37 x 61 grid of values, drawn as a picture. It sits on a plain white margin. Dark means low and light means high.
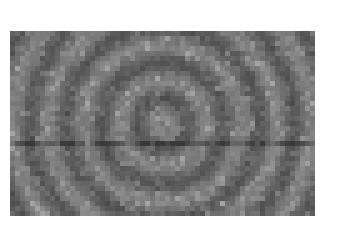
Row 23 stands out from the rest. No overall slope runs across the table. The values follow a bell shape. Rings spread out from the centre.
